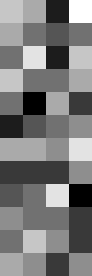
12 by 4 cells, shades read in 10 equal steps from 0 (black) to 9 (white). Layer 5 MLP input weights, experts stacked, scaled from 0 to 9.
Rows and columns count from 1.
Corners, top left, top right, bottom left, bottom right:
7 9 6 5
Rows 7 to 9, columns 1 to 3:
6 6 5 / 2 2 2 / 3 4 8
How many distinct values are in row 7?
3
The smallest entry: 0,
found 2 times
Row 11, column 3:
5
